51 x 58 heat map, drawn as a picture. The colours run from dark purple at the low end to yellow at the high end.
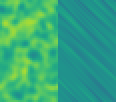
The table splits into one row of 2 panels. Panel 1,1: high, blotchy. Panel 1,2: middling, slanting down to the right, faint in contrast.
